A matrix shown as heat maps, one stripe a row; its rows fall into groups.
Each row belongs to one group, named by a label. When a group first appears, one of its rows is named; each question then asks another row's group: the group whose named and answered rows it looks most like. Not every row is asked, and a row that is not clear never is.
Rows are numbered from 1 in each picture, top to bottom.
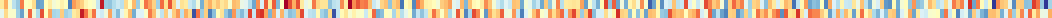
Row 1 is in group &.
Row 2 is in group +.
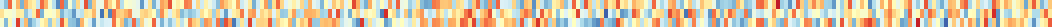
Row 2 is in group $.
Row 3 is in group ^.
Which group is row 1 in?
+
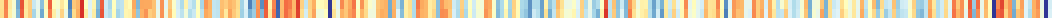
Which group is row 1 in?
&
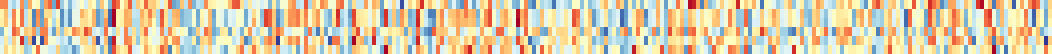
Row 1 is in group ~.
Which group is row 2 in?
$
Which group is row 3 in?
$
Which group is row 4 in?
+
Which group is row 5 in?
$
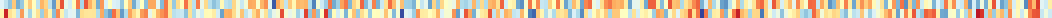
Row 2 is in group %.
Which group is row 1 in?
+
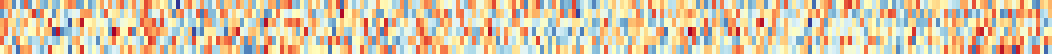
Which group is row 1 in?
^
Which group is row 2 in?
+
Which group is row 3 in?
&
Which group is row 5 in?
^
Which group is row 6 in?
&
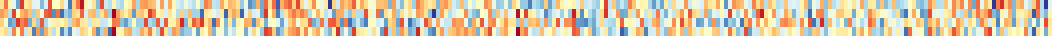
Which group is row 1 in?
&
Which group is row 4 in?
$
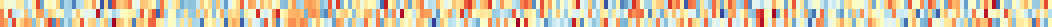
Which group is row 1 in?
$
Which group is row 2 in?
&
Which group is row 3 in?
~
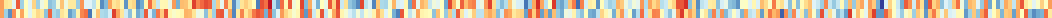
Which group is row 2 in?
^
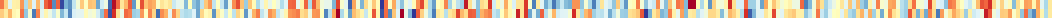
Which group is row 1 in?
~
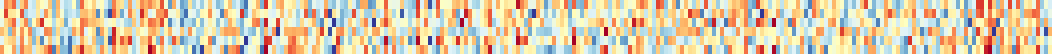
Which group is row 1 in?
%
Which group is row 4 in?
~
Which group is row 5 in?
$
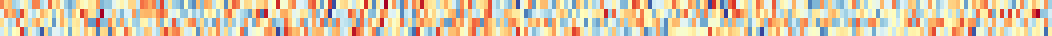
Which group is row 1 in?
&
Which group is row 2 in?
%
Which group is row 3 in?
^
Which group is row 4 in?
$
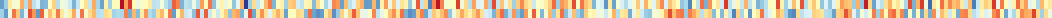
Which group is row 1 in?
$
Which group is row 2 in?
+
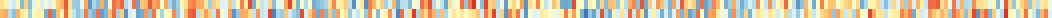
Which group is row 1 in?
^
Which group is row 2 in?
^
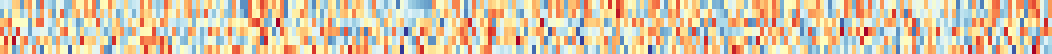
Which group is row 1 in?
+
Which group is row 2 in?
+
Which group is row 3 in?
%
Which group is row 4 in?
^
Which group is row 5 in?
%
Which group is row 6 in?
&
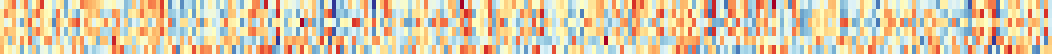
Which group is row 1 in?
%
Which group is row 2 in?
%
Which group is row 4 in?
%
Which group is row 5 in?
~
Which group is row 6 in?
^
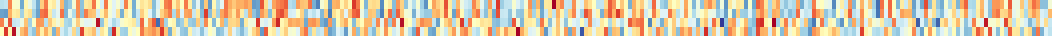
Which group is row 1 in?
+
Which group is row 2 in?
+
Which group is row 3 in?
&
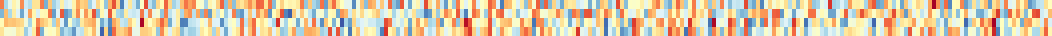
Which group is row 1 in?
^
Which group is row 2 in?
+
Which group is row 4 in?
$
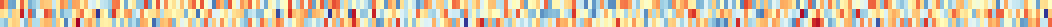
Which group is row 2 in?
~
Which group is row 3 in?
+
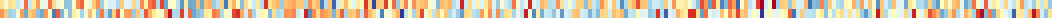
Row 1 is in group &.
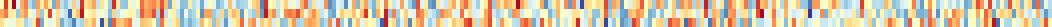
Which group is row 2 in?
&
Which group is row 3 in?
$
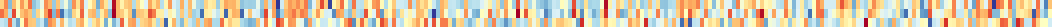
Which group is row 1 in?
~
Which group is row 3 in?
&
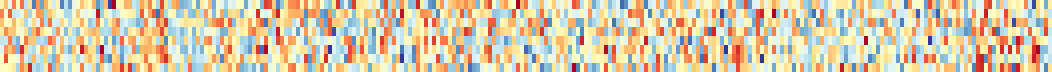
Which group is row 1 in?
$
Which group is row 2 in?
&
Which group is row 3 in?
^
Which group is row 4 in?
%
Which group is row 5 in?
&
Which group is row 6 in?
%
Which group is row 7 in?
%
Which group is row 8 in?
~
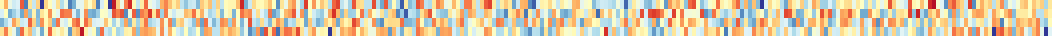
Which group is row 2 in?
^
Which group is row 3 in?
+
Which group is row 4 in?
&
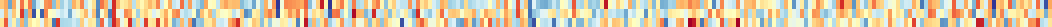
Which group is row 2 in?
$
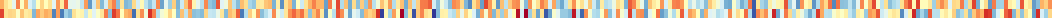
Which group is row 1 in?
^
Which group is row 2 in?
~
